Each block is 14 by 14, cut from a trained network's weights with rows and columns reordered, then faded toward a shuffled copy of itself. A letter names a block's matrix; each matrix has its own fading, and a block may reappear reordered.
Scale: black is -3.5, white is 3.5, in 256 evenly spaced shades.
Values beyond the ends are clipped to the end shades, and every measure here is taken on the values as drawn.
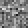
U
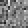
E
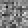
U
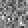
U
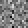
E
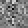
E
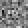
E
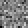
U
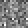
U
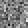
U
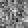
U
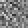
E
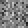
U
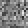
E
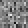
E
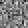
U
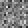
E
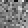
U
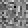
E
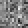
E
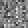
E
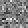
U
